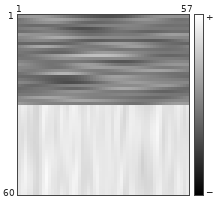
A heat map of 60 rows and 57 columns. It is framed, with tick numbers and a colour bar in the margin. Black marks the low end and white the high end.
It is made of 2 by 1 panels. Panel 1,1: middling, streaked across. Panel 2,1: very high, streaked downward, faint in contrast.
